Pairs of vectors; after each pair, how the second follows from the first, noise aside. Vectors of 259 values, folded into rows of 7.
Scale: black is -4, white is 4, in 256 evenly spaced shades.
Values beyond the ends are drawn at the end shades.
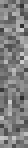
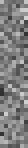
shuffled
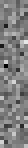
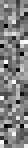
scaled up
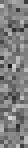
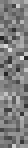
shuffled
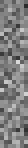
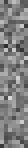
shuffled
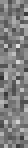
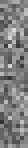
shuffled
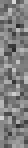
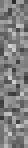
negated
